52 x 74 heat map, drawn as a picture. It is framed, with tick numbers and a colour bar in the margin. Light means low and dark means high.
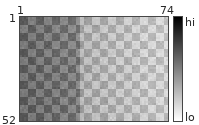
Slope: up to the left. Average level on the scale: 40%. Seam: vertical, 40% of the way across, the left part higher.
